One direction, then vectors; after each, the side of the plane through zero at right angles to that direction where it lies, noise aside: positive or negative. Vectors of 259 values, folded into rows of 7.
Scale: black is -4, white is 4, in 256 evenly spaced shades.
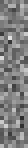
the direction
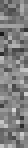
positive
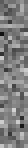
positive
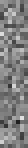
negative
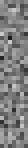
negative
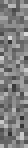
positive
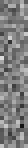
positive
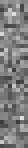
negative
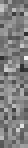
negative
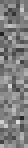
positive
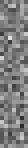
positive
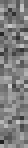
positive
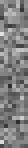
negative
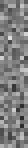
positive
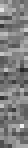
negative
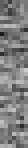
positive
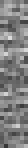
positive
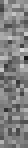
positive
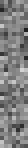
positive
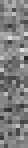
positive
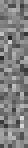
negative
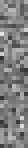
negative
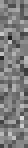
negative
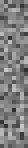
negative
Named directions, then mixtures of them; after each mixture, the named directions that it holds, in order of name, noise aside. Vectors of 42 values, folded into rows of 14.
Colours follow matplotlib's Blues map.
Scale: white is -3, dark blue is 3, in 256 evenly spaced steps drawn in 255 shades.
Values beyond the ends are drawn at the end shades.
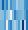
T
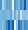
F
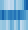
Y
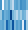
F, T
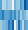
F, Y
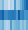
Y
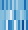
F, T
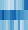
Y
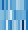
T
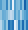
F, T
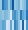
F, T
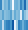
F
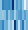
F, Y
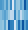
F, T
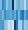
F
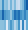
T, Y
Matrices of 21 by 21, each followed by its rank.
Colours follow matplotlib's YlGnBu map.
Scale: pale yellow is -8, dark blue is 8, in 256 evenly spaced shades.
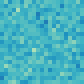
full rank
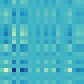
one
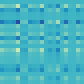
one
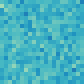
full rank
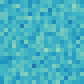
full rank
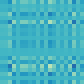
one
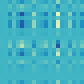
one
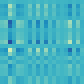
one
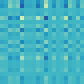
one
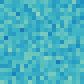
full rank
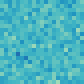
full rank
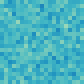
full rank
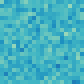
full rank
